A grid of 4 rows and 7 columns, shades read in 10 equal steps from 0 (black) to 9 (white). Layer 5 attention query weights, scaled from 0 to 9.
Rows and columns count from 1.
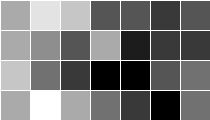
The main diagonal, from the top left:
6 5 2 4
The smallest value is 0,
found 3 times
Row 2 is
6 5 3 6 1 2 2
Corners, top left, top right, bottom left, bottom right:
6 3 6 4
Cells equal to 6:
5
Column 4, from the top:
3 6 0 4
